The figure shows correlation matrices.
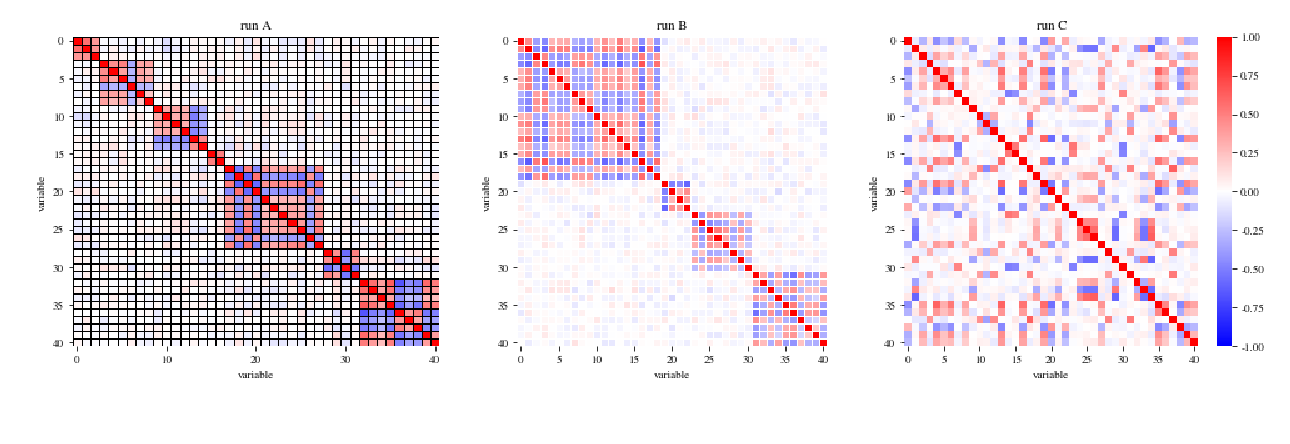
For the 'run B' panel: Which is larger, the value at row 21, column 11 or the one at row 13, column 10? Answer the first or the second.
the second
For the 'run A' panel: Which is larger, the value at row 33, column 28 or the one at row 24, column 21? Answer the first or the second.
the second
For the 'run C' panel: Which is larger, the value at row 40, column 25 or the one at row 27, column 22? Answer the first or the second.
the first
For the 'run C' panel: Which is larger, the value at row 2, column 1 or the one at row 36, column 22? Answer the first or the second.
the first
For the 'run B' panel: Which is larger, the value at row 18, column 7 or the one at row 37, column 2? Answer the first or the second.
the first
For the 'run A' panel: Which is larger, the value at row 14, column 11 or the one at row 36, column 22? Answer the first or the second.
the second
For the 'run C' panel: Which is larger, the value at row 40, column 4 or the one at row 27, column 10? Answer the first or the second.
the first
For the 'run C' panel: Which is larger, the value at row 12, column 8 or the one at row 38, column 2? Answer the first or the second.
the first
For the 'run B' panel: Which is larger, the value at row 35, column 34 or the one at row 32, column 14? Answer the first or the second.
the second
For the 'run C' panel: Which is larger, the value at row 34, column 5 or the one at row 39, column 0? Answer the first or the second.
the first
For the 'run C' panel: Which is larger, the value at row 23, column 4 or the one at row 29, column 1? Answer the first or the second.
the second
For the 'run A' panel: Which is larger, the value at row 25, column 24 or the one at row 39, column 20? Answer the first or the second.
the first
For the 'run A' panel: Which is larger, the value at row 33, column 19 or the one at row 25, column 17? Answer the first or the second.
the second
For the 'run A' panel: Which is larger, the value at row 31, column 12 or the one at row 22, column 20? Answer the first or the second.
the first
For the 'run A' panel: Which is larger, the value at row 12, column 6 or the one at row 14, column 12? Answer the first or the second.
the first
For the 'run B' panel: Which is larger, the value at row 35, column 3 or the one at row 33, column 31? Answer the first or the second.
the first
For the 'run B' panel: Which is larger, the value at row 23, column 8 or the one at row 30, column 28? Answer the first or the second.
the second
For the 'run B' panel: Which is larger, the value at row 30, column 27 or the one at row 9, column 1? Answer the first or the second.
the first
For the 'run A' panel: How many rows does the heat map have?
41
